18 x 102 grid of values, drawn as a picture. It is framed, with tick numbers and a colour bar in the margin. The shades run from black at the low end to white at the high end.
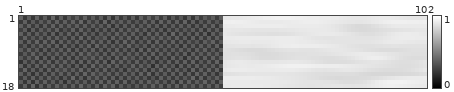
The table splits into one row of 2 panels. Panel 1,1: low, checkered. Panel 1,2: very high, streaked across, faint in contrast.
